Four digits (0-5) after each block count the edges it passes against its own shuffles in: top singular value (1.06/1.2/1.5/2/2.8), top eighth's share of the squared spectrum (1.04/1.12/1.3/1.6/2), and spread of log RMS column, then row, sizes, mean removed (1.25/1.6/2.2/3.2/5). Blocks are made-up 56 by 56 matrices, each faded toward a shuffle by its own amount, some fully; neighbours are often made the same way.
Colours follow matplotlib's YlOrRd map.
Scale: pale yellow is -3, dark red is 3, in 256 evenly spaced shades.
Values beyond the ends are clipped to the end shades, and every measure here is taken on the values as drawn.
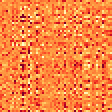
4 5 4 2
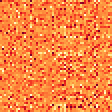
4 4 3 2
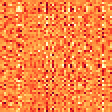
4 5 4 3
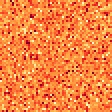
0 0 0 0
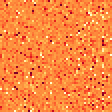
2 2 1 0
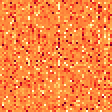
3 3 2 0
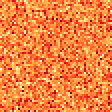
0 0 1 0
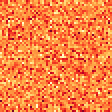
3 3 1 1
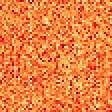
3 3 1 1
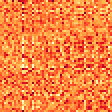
4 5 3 3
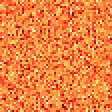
2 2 0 0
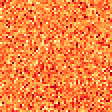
0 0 0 0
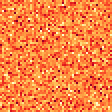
0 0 0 0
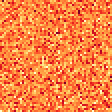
0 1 2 0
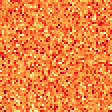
0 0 0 0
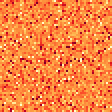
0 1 0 0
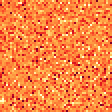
0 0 0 0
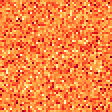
0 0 0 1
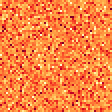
0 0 0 0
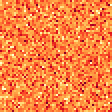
0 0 0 0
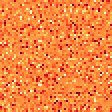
2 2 0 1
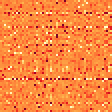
4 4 2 2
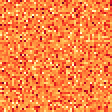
2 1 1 0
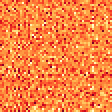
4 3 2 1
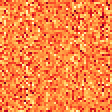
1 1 3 0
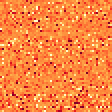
1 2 0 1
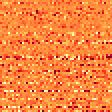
2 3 0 4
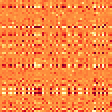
5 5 3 4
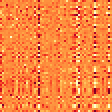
5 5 4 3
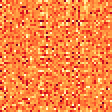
4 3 2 1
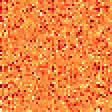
3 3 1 1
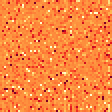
2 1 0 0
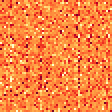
3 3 2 1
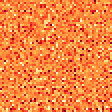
4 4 2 2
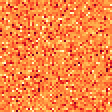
2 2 0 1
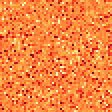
1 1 0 0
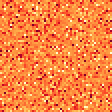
1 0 0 0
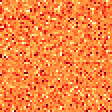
3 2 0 1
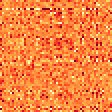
4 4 2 3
